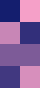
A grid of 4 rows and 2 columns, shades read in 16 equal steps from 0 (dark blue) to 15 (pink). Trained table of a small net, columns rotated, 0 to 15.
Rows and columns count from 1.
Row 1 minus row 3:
-7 8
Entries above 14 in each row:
1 0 0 0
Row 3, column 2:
7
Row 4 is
3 13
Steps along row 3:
same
